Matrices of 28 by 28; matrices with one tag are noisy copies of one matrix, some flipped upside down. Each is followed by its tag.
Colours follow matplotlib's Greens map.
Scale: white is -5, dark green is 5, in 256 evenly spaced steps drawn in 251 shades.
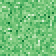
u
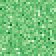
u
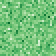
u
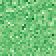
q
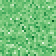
q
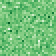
u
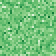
u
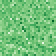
q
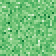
u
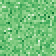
u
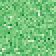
u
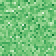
q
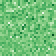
q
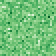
u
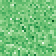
q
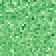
q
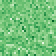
q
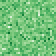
u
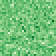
q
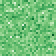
q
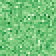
u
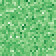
q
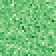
q
